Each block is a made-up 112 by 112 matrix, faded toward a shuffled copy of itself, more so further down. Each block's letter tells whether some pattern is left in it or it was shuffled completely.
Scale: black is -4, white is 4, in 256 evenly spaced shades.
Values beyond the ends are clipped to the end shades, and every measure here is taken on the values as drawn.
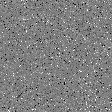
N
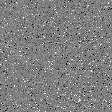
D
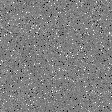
N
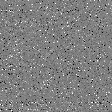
D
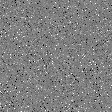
N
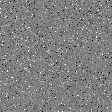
N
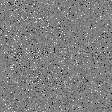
D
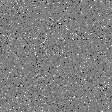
D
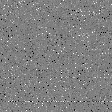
D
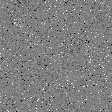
N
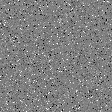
N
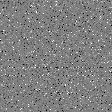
D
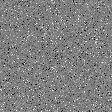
N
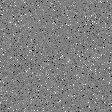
N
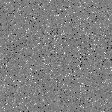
D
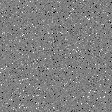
D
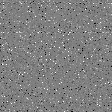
D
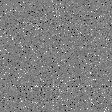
D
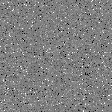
D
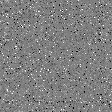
D
